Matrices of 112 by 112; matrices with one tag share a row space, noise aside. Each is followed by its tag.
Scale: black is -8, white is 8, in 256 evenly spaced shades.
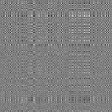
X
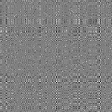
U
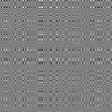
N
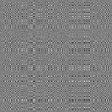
X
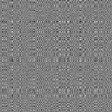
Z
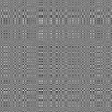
N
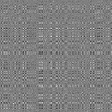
N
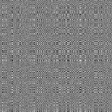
Z
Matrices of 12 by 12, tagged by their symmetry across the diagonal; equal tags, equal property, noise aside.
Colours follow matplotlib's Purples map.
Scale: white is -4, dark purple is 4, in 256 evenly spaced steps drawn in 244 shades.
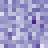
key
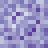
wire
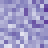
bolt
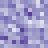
bolt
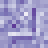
bolt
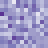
bolt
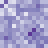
wire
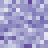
key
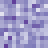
bolt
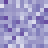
bolt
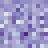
key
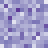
wire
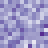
bolt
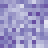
key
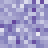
key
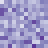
key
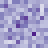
wire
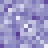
wire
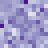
wire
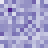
wire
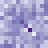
wire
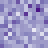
key
